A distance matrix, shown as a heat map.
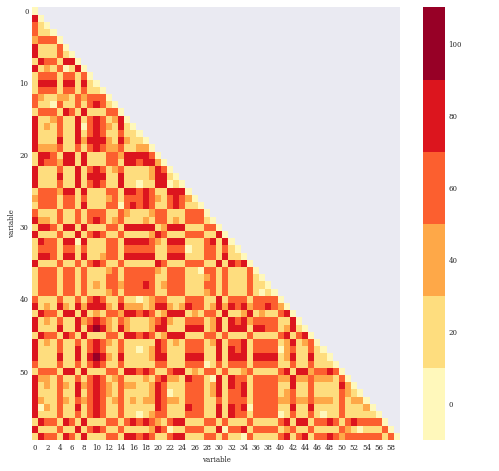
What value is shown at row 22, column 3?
20
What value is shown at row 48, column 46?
20
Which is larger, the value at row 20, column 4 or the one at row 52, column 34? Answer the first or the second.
the second
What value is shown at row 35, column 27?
60
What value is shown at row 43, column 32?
80
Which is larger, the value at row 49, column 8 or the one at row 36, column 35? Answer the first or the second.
the second
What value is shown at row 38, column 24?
60
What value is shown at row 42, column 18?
80
